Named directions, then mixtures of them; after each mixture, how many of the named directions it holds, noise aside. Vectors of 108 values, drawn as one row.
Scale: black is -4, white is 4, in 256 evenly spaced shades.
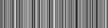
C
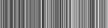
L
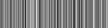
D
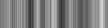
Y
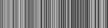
two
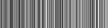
two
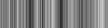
two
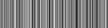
one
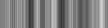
one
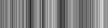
two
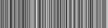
two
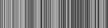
two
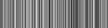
three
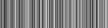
two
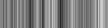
two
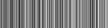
two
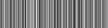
one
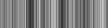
two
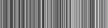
one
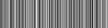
three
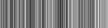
two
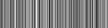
two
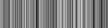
two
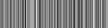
one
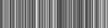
three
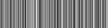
one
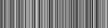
two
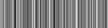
one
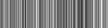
two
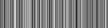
one
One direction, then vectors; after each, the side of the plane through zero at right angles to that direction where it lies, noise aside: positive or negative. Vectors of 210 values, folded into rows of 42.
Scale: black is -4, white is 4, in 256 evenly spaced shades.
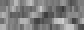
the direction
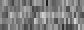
negative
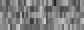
positive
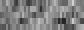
negative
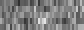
negative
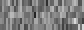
negative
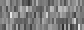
negative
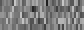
positive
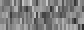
positive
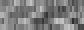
positive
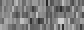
positive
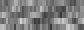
positive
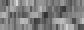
positive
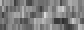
negative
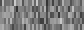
positive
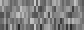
negative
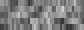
negative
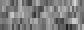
negative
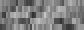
negative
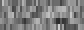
negative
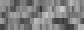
negative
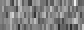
negative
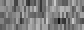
negative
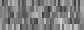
positive
